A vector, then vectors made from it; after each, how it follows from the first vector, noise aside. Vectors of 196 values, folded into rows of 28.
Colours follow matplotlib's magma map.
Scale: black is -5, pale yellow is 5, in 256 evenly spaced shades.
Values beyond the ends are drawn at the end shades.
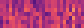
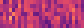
reversed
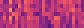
reversed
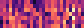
scaled up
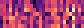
scaled up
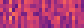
reversed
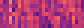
reversed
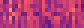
reversed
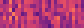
reversed
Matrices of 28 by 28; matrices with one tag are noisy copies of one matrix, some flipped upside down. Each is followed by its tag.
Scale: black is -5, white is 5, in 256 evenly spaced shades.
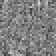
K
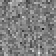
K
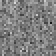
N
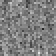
K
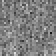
N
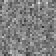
K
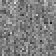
N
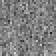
N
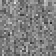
N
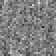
K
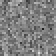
K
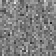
N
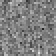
K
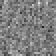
K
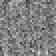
K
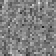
K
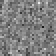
K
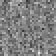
K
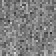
N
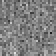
N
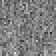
N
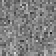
N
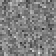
K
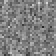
K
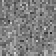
N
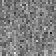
N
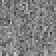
N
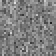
N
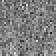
N
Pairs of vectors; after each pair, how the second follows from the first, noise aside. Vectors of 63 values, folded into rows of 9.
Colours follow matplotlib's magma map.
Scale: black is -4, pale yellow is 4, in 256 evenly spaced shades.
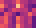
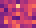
sign-scrambled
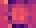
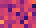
shuffled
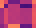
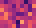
shuffled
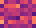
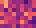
shuffled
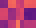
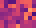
sign-scrambled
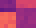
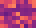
shuffled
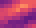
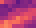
reversed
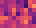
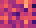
sign-scrambled
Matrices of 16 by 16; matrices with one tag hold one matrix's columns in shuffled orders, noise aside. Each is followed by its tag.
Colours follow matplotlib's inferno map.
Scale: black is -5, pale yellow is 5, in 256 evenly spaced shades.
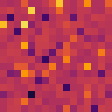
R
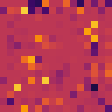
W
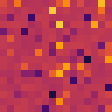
R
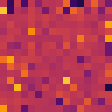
W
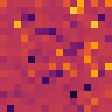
R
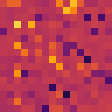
R
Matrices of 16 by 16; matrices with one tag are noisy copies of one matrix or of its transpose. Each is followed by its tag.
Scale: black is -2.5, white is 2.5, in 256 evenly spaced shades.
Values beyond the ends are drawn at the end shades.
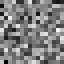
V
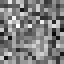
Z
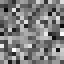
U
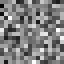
V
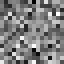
U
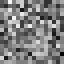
Z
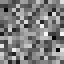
U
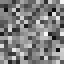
U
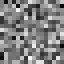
V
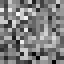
Z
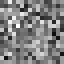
Z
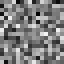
V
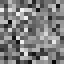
Z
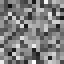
U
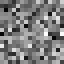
U
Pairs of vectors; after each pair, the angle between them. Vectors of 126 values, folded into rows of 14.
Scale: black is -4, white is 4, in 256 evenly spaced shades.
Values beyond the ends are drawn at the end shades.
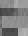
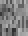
partly aligned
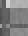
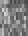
partly opposed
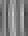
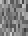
orthogonal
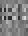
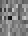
nearly parallel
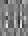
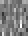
partly aligned
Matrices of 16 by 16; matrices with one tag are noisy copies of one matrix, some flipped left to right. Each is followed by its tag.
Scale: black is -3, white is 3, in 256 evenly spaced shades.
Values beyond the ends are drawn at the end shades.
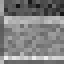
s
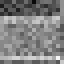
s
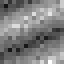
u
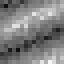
u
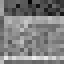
s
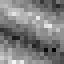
u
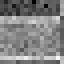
s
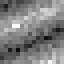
u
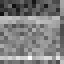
s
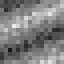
u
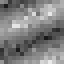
u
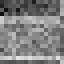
s
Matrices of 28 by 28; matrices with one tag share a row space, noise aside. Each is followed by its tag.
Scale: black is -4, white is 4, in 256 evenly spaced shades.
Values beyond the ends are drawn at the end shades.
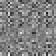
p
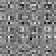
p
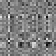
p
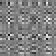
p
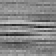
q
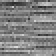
q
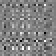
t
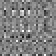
t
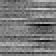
q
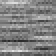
q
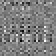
t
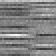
q
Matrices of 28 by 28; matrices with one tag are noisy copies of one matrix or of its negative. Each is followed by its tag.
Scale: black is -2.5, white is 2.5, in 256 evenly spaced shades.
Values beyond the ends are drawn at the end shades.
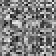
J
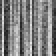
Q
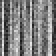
Q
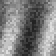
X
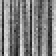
Q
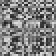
J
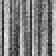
Q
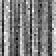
Q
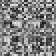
J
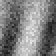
X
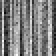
Q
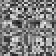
J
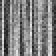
Q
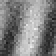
X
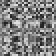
J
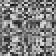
J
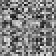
J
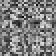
J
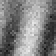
X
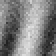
X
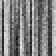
Q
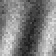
X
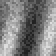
X
